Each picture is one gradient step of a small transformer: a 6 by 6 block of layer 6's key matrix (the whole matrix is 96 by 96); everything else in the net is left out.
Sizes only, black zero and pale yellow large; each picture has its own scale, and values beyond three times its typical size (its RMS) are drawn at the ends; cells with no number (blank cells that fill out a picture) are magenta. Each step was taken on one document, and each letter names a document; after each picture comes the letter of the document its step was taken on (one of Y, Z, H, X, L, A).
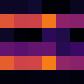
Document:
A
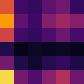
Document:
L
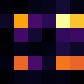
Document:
A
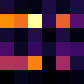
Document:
A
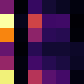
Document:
L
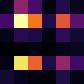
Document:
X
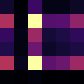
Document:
X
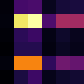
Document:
X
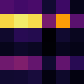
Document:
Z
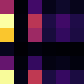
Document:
L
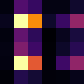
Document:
Z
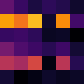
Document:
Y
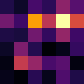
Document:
Z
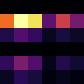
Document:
Y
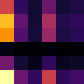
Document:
L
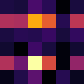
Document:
X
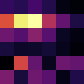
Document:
Z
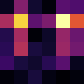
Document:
Y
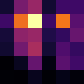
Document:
Y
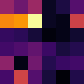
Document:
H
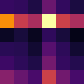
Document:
H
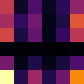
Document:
L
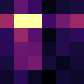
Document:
Y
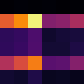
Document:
A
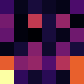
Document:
H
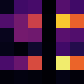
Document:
X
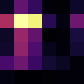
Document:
Y
